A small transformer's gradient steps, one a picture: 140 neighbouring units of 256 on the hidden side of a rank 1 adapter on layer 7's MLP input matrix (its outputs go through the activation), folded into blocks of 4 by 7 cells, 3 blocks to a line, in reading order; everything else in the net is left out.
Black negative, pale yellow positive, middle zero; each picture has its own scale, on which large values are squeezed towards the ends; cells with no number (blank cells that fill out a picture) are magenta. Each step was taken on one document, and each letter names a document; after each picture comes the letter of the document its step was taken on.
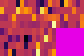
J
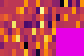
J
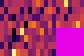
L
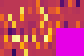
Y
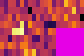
L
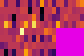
L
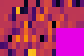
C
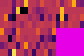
C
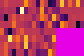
J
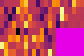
C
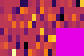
C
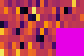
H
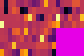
H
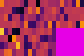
C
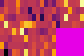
L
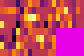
H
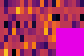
L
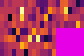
Y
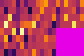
L
